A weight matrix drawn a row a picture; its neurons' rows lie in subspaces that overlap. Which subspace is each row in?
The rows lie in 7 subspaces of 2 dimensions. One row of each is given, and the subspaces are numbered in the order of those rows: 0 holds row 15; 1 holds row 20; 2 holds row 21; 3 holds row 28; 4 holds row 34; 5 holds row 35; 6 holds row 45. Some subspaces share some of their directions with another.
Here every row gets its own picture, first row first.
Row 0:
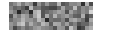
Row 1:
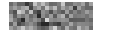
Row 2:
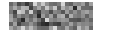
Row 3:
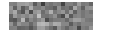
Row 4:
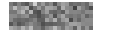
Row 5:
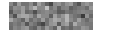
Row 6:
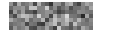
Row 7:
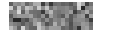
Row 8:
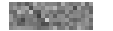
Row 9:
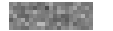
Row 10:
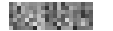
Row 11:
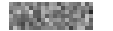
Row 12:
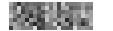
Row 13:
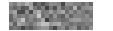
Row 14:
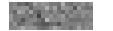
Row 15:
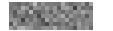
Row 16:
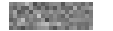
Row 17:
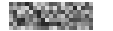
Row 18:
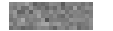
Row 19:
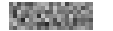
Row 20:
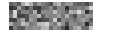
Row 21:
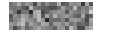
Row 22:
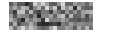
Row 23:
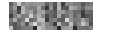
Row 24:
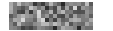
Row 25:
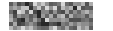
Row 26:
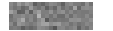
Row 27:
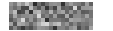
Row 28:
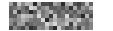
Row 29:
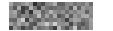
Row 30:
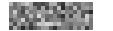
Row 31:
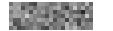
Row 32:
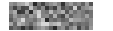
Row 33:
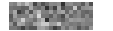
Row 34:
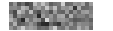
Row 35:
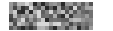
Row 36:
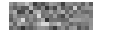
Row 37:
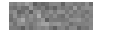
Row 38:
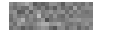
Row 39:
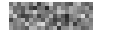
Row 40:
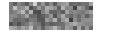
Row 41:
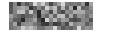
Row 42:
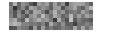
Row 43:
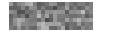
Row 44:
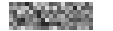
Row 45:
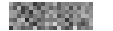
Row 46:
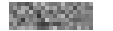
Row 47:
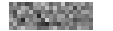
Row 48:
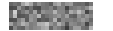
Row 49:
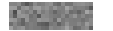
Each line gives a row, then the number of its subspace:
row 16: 1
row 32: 4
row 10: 6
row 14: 6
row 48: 1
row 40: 4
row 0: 2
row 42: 4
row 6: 3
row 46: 5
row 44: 5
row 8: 2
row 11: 2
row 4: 4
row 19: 4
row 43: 0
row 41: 1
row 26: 1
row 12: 6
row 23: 6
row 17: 5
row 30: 2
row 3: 5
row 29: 6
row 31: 0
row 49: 1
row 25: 5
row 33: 6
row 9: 3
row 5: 3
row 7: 5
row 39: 3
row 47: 4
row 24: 1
